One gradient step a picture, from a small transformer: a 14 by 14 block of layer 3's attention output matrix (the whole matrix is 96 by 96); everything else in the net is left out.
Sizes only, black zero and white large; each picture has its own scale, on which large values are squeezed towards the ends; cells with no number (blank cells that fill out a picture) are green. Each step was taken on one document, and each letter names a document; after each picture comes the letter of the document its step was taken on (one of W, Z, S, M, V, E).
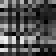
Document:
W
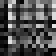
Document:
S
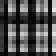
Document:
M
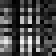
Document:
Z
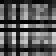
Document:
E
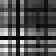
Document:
W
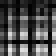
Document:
M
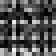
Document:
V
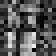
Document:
V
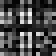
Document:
Z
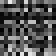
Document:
V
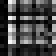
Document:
S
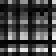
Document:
M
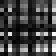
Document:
M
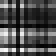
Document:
W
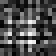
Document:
V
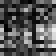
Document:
E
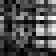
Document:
E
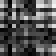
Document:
E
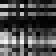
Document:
W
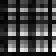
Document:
M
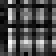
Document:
S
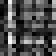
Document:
S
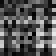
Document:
E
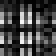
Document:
Z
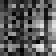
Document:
E
